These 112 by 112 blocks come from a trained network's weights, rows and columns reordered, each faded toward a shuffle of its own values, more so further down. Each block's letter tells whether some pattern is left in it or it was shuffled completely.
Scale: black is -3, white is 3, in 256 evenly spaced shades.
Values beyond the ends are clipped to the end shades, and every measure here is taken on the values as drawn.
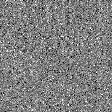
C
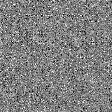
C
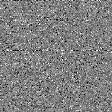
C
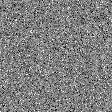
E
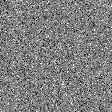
E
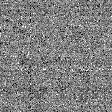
C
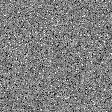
E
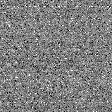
C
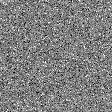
E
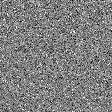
E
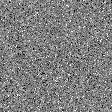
E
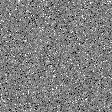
E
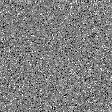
C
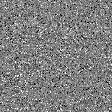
C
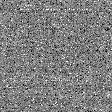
C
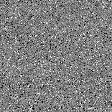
C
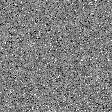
E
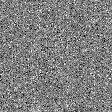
C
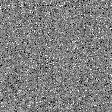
C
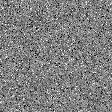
E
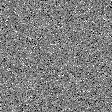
E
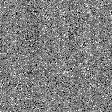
C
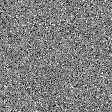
E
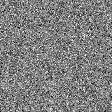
C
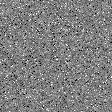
E
